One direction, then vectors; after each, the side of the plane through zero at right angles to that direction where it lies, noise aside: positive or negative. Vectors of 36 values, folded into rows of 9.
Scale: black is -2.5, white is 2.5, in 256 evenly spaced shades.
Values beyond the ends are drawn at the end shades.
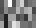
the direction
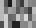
negative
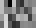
negative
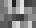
positive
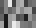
positive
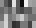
negative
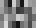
negative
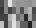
positive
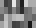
negative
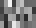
positive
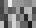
positive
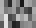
negative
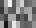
positive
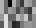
negative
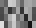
positive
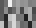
positive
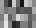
negative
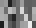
negative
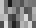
negative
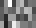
positive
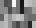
negative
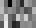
negative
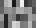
positive
